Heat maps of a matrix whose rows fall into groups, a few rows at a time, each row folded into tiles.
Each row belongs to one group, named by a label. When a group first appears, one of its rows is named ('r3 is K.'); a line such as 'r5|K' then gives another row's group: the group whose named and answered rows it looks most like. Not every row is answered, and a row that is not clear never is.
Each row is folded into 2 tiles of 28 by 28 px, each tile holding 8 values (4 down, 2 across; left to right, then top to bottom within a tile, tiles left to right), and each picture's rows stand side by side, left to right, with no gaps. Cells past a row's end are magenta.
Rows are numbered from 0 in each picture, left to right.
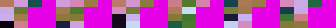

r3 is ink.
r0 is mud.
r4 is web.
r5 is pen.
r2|mud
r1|mud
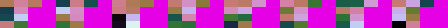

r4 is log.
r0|pen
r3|pen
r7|mud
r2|mud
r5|pen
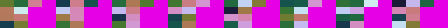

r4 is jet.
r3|log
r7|web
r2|web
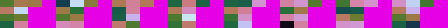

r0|log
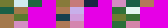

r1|web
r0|jet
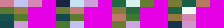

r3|ink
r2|jet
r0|mud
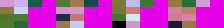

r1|web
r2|mud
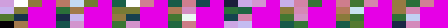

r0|mud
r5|pen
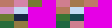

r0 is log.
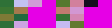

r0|jet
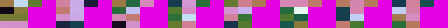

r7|web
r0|jet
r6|pen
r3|web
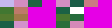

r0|mud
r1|ink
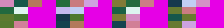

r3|jet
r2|ink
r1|log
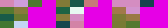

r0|mud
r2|pen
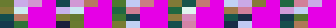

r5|log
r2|jet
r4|mud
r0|log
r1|log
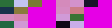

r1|mud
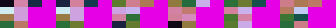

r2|log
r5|log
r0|web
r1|web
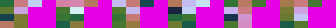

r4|web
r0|log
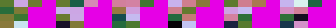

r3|mud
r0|jet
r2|pen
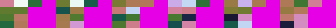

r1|jet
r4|mud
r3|mud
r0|mud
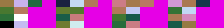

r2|log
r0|mud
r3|pen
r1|jet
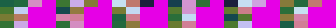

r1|jet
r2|pen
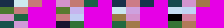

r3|web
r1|pen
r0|jet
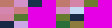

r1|log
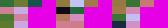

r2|ink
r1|jet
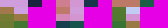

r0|pen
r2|pen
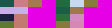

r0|web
